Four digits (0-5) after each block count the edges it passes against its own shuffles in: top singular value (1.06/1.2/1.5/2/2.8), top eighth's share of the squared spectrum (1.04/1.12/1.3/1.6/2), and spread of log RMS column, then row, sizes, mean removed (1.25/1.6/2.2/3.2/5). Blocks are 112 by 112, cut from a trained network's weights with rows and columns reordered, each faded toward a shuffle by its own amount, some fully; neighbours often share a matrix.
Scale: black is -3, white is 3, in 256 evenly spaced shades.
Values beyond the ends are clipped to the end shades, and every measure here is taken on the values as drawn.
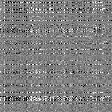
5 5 2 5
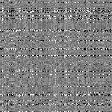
4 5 2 4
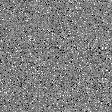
2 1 0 1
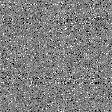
2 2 0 2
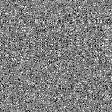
4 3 0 2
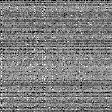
5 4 3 3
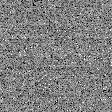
1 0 0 0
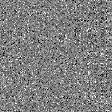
3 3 2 1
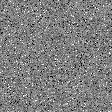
0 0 0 0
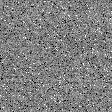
0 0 0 0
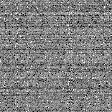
4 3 2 1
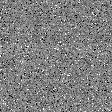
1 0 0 0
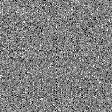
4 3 1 1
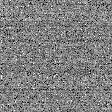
2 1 0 0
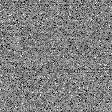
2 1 1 0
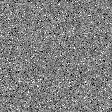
2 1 0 0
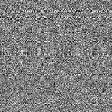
4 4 0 3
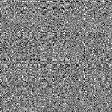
4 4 2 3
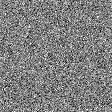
2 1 0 0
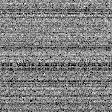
5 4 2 3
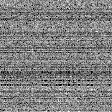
5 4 2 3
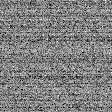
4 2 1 1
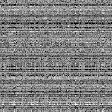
5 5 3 4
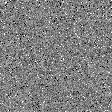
0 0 0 0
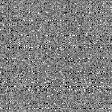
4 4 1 3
